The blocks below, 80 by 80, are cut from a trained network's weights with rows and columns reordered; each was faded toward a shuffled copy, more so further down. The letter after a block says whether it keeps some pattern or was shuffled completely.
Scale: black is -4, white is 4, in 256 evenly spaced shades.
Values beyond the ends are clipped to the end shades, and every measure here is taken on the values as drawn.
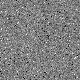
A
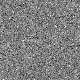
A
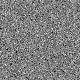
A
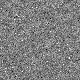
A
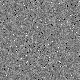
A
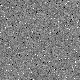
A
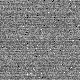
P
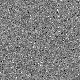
A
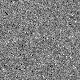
A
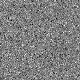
P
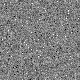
A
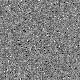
A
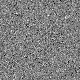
A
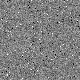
A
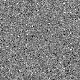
P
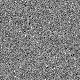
A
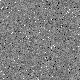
A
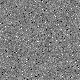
A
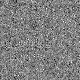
P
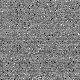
P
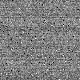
P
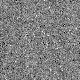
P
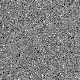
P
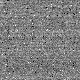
P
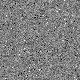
A
